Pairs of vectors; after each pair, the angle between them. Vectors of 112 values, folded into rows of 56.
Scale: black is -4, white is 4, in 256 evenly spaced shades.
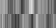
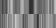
nearly opposite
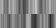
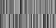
orthogonal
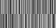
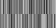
orthogonal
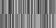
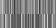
partly opposed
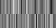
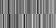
orthogonal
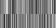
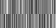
nearly parallel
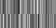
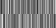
orthogonal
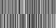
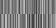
nearly parallel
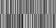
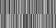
nearly opposite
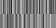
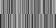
orthogonal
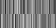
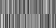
partly aligned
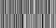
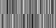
orthogonal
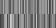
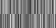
partly aligned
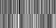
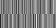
partly opposed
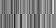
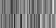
nearly parallel
